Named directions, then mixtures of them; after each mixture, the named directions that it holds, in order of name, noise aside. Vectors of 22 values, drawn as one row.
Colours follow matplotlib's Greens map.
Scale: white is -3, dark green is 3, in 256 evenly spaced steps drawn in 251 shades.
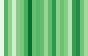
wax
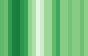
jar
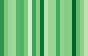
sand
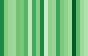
sand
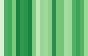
jar, wax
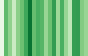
wax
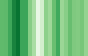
jar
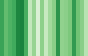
jar, sand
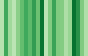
sand, wax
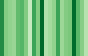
sand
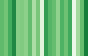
sand, wax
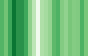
jar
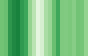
jar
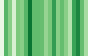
wax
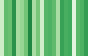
sand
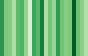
sand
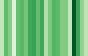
sand, wax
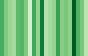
sand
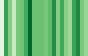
wax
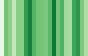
wax
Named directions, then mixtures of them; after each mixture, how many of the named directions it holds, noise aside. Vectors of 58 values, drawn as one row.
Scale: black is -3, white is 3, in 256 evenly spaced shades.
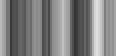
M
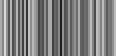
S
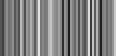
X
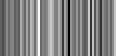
one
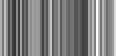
three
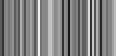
one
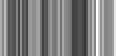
three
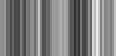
two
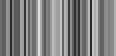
three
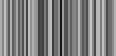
one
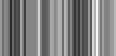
two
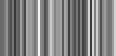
two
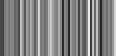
one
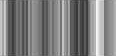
two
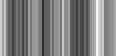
two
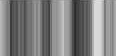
one
